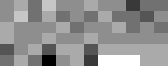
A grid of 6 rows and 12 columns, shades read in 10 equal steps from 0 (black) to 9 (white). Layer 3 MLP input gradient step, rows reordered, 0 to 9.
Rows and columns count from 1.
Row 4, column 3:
5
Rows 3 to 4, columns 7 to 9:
5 5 6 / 6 5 5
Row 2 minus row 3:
-1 2 -1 1 -2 1 -1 1 -2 0 -2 1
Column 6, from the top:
5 5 4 5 6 6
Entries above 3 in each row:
11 11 12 12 9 10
